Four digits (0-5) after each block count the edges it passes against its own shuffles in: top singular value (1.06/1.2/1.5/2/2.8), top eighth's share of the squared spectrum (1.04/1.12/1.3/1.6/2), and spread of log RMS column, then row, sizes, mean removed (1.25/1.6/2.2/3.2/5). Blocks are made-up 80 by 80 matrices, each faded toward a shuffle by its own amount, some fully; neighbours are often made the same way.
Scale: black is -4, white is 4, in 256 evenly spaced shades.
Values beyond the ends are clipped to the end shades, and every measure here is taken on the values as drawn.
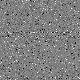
2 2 0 1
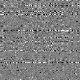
4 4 1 3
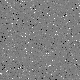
0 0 0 0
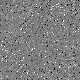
2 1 0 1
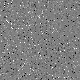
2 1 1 0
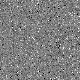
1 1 2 0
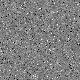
0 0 0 0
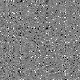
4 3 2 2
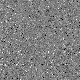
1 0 0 0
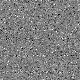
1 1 0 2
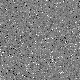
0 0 0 0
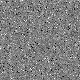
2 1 0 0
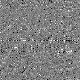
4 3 1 2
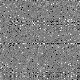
4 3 1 2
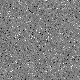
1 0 0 0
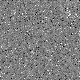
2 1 0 0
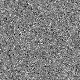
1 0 0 0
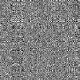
4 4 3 3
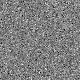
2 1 0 0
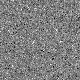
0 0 0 0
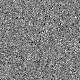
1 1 0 0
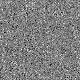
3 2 0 0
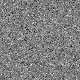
1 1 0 0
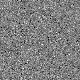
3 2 1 0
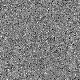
2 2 0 0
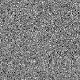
3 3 1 1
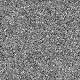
2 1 0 0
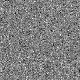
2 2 0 1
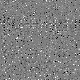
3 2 1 1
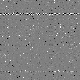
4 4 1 2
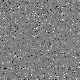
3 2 0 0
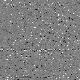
3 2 0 1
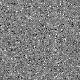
3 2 0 1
